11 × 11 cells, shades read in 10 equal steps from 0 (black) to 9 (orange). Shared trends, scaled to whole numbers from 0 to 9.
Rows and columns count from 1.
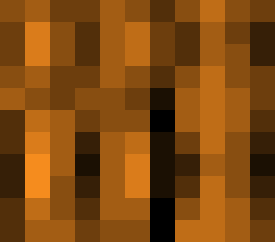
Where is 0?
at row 6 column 7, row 10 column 7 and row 11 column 7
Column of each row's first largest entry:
9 2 2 9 9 2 2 2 2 2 8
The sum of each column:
40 79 56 35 63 67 18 49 74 58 31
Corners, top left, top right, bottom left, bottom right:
5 4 3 4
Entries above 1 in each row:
11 11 11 11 10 10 10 8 10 10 10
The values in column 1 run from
2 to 6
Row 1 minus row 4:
0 0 0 0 0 0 0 0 0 0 0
